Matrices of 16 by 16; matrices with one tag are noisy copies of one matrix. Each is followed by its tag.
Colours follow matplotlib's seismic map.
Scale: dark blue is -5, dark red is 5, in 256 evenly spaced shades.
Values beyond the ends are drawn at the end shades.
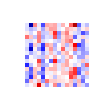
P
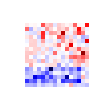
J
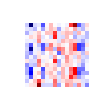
P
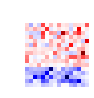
J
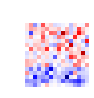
J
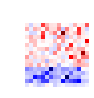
J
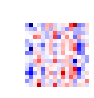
P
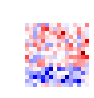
J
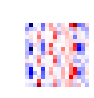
P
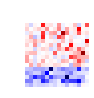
J
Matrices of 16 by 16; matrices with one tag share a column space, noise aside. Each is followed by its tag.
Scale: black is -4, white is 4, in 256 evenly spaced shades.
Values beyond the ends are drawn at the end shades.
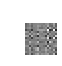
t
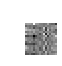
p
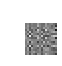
t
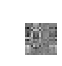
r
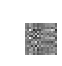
t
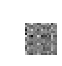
p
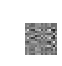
t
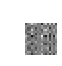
p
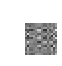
t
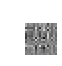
r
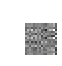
t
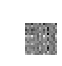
p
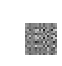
t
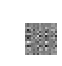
t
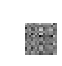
p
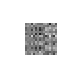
p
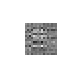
t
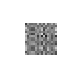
p
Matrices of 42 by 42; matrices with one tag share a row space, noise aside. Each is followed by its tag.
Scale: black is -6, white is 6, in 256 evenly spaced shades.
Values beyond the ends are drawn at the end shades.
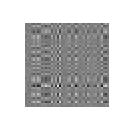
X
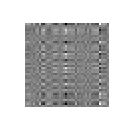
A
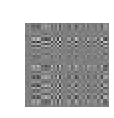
X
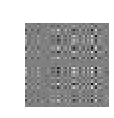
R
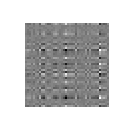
A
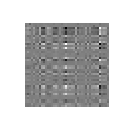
A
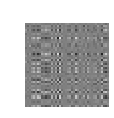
X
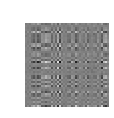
X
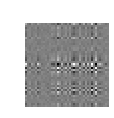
R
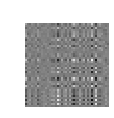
R
